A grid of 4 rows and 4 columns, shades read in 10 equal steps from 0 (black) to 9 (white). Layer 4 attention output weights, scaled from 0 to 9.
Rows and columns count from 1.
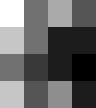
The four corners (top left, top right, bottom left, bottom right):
9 3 7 1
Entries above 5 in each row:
2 1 0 1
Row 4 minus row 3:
3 1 4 1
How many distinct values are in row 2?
3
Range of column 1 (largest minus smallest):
5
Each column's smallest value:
4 2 1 0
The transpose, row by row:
9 7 4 7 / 4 4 2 3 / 6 1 1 5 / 3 1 0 1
